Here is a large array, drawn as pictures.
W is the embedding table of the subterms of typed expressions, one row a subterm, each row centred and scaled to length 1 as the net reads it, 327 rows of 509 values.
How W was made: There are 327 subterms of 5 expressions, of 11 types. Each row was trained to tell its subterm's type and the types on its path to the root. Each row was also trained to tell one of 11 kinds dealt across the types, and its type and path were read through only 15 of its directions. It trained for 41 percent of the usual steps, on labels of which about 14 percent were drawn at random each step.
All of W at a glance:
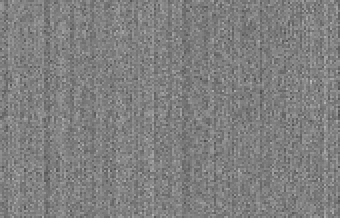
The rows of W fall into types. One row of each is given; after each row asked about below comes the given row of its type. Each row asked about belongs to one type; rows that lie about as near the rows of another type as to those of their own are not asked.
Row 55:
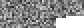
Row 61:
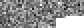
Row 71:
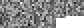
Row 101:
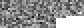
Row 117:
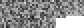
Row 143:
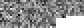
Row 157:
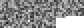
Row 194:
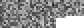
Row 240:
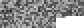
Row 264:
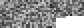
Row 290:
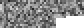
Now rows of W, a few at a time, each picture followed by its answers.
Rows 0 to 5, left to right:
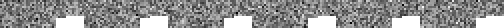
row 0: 143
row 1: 61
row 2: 61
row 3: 157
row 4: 240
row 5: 143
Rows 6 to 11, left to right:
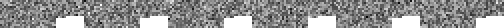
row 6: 157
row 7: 290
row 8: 101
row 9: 143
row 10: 101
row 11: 101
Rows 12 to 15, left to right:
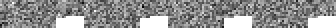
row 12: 240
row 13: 240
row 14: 194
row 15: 157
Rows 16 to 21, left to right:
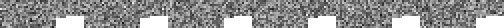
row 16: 143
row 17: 55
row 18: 290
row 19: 264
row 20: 157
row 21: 157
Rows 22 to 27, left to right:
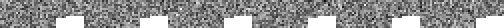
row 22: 157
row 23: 61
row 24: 290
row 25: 101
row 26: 55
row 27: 61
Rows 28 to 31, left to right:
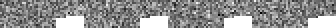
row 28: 55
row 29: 240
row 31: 61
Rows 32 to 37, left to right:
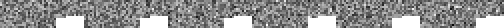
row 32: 55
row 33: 71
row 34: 143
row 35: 143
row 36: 157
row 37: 143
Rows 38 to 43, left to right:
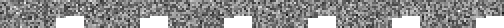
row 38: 240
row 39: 143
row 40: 194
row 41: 71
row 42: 194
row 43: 194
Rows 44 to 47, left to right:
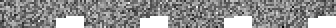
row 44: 71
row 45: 264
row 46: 264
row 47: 240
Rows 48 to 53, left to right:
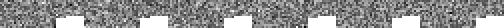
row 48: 194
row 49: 143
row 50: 55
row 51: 55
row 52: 55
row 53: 143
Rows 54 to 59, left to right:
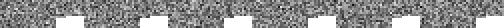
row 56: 194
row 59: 264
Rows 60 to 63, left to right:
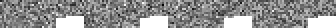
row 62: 101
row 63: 290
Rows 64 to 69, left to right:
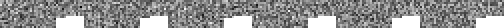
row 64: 157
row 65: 143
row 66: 55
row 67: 194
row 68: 101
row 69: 101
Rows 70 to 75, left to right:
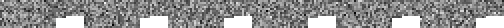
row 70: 143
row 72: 240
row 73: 55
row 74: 61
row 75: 157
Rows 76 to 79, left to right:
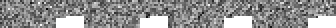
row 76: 264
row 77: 290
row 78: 71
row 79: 143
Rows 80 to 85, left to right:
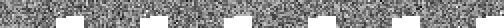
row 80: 240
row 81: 264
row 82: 157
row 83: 71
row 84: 290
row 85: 290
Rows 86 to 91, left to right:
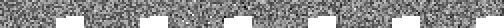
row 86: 290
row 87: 194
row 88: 71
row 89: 101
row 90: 264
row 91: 117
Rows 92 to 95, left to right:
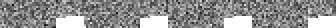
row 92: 157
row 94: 157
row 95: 71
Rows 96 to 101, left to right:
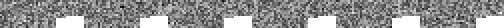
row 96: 61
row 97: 240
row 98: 55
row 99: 290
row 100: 101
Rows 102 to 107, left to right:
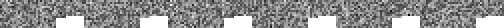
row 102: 61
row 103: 194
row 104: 71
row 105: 264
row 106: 194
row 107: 194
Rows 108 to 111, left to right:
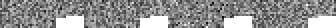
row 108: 143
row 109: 143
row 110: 240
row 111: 117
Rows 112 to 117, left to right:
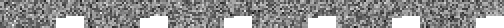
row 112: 71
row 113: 117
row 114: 240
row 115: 290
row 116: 117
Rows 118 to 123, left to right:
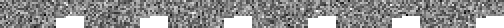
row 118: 157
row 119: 157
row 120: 71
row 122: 71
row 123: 101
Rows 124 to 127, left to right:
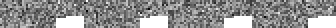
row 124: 240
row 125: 55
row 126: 55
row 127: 71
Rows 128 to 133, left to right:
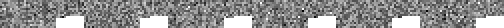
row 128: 240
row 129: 101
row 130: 61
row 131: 240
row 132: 240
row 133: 55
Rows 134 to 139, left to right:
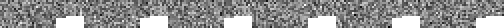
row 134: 194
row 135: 264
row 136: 264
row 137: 264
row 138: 117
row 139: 157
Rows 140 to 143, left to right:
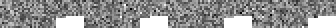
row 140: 240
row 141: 61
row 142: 194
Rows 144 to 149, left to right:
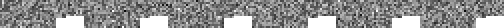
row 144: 290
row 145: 194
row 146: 194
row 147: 71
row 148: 143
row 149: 290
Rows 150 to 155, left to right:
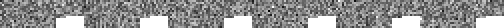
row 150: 71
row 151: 264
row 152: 143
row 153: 264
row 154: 71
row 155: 240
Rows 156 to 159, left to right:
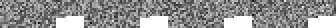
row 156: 101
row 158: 55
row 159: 143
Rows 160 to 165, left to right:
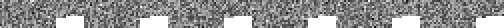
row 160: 143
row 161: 71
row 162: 240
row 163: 143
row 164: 117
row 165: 240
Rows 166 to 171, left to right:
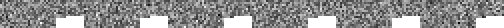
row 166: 290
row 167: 143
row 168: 290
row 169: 101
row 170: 290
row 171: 290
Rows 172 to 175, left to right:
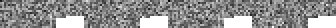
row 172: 290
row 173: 101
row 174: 290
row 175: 143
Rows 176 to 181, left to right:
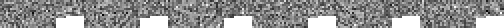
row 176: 143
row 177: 71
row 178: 71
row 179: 194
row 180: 194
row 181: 264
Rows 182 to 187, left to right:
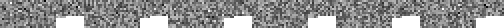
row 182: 194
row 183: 61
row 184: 101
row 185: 240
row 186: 240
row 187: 194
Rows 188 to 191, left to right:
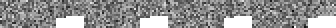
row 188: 61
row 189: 61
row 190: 194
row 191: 157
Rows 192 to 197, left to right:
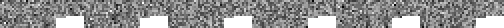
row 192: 290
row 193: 117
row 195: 101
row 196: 117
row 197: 71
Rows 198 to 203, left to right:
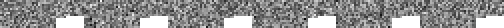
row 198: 290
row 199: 61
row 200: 61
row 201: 240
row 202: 101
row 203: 143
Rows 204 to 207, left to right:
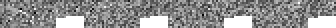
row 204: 71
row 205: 264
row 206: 55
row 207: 290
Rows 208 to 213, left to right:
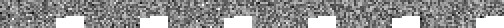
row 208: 240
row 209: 290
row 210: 101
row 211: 290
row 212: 157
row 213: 71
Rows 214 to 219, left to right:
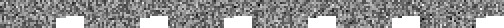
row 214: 264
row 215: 240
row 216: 194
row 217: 71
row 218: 101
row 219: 264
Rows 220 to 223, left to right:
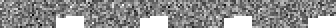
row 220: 143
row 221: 117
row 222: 61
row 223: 55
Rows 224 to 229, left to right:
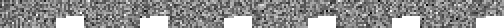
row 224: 264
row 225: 194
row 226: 264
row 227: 61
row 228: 71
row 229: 264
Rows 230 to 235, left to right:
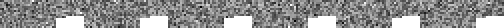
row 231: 194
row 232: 55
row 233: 240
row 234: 117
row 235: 240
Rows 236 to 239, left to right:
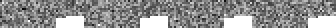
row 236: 101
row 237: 264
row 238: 143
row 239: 290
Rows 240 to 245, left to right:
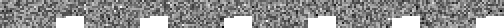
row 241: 143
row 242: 55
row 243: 194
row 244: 143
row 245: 101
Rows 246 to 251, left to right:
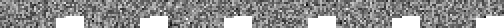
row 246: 157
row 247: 143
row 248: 264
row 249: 290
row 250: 61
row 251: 143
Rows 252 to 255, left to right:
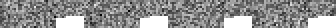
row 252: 194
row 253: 117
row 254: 240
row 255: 61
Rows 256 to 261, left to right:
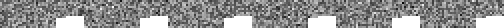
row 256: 61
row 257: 61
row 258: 157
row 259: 157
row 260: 157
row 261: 240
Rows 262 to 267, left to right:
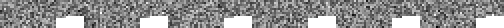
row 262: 157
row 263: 264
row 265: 240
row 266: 290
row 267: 143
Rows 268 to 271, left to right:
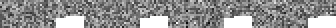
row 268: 143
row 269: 71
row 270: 240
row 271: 157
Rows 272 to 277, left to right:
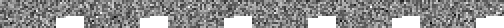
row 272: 157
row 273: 117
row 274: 61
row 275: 290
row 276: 61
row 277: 61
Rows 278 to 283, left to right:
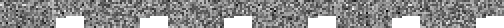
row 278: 117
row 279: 55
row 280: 55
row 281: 71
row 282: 117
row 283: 290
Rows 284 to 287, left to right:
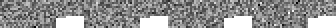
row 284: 194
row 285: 55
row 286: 55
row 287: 143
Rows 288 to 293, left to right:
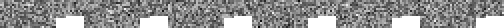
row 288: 157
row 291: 194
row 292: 194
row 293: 71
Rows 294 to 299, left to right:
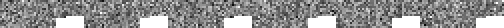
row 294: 290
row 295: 117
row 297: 157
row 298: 71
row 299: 264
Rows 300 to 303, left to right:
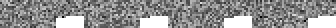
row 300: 157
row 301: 71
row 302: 240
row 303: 61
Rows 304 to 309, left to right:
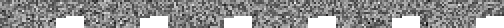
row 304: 61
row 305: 61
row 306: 194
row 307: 55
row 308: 240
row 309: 290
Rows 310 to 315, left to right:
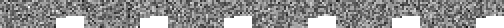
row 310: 117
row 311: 157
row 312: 240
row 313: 61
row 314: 101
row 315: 101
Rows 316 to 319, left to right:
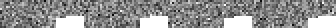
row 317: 194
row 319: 117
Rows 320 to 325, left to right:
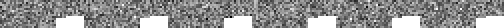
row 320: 61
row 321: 264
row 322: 264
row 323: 290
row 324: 240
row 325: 101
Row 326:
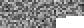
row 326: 194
